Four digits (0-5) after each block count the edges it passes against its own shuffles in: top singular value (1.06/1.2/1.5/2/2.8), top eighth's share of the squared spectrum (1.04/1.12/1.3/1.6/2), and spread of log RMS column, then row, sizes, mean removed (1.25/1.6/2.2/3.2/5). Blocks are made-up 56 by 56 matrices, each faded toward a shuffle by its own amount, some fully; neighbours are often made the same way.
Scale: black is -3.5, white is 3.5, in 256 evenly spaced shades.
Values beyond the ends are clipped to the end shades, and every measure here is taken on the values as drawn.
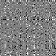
4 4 2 2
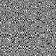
4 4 2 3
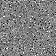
2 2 0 1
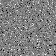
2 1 0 0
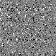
3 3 1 1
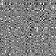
4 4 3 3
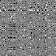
4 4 2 3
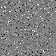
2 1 0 0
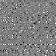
4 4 1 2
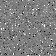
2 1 0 0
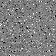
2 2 0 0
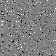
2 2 0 0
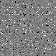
3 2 1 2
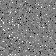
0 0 0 0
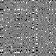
4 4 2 2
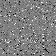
2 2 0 0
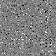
3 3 1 2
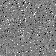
2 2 0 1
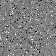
0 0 0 0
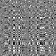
5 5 3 3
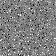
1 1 0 0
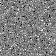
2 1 0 0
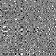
4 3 2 2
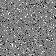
0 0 0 0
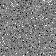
1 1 0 0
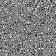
3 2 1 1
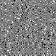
3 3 1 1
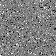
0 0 0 0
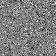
0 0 0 0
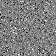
2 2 0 0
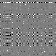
5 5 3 3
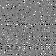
4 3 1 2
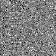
3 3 1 1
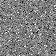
0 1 0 0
